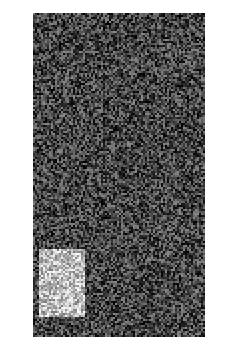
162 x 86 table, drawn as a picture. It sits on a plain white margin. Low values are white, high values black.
Stripes: none. Odd patch: lower, in the bottom left. Ninth with the lowest average: bottom left. Mirror symmetry: none. Average level on the scale: 70%.
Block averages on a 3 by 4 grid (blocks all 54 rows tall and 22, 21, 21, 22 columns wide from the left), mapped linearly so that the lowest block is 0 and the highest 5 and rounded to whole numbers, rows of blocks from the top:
5 5 5 5
5 5 5 5
0 4 5 5
